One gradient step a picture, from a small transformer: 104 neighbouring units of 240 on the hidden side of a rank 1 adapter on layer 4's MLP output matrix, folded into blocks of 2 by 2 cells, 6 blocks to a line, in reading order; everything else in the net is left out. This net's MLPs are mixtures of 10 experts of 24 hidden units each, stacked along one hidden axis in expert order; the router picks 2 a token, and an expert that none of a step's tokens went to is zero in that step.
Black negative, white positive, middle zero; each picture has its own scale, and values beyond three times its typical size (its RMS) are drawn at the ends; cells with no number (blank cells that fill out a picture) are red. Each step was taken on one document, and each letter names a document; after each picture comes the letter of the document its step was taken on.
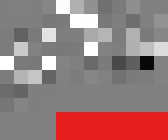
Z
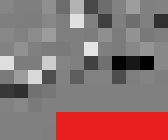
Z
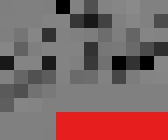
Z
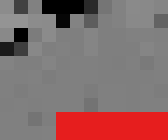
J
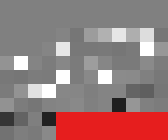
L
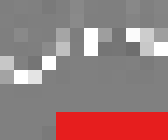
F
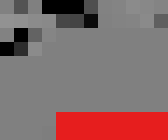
J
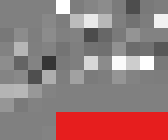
Z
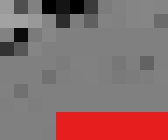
J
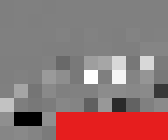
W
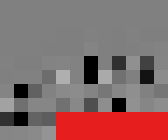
W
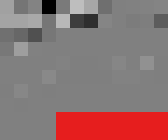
J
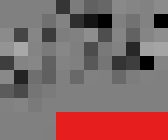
Z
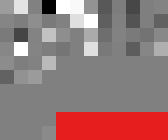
F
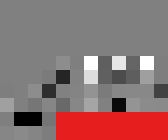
W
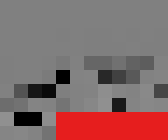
W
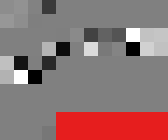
F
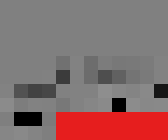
W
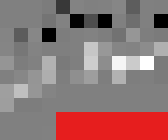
Z
